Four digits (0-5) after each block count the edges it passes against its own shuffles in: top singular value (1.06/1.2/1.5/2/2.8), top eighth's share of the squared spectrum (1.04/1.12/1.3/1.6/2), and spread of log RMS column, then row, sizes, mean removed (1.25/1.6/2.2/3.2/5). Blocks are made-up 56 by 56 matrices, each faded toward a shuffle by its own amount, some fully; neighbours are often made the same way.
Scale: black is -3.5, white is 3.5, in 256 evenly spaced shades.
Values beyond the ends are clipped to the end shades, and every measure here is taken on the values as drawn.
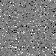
3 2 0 1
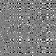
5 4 3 3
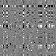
5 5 3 3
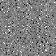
3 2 0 0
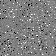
1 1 0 0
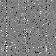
4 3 2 1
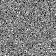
1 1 0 0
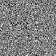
3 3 1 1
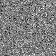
0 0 0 0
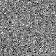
3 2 1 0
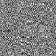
4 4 2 2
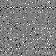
4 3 1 2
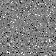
3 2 0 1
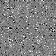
3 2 0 0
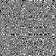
4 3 1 2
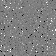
2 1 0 0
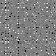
4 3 2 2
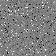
1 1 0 0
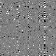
4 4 2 2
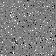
3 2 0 0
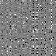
4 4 3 1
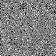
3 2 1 1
